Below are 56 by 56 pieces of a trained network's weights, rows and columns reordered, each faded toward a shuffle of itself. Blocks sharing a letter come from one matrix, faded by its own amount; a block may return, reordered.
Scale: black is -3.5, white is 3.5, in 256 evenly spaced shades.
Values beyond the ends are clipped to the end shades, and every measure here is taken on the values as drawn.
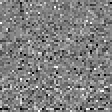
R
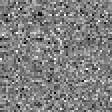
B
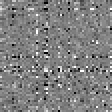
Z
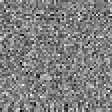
B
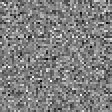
B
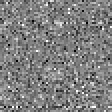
R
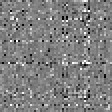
Z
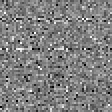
R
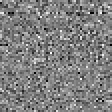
B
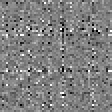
Z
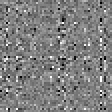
Z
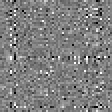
Z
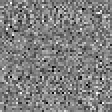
R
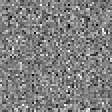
R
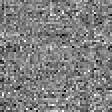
R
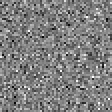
B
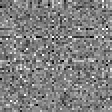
R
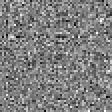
B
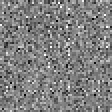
R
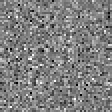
R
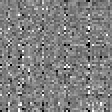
Z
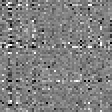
Z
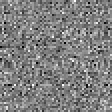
R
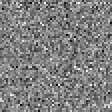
B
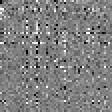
Z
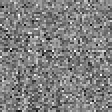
B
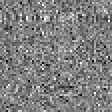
R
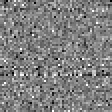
R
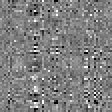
Z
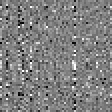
Z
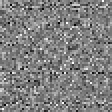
B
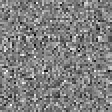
B
